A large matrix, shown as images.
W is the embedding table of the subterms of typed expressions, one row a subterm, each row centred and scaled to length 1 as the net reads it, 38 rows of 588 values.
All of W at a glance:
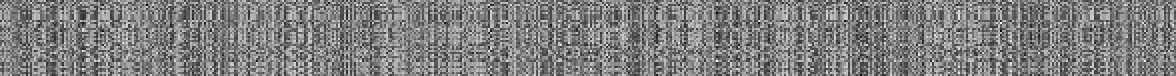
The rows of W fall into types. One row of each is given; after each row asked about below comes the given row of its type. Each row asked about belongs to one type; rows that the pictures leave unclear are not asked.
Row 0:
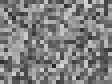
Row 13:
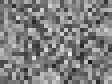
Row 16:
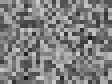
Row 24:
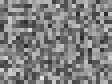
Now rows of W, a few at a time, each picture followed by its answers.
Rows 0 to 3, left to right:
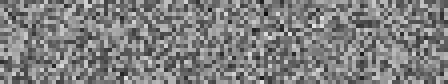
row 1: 13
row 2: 24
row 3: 16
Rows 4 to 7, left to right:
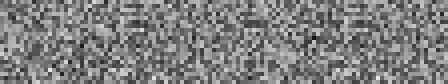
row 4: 13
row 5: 24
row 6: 16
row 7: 24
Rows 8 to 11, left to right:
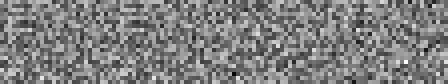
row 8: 24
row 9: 24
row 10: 13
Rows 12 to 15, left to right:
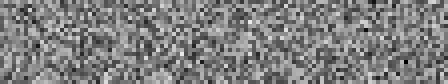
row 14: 0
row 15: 13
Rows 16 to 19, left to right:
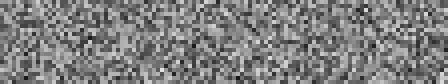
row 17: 13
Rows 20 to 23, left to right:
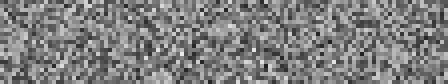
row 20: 0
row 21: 13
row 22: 13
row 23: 16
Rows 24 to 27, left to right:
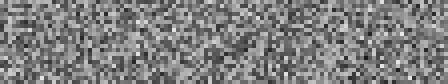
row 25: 0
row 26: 24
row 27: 0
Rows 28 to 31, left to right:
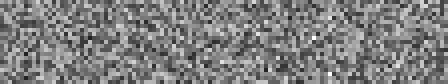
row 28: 16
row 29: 13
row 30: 24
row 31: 0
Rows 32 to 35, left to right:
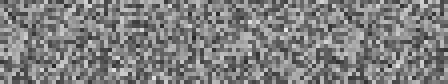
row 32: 0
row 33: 24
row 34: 0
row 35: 0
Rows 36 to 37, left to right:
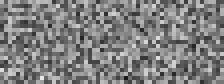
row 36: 24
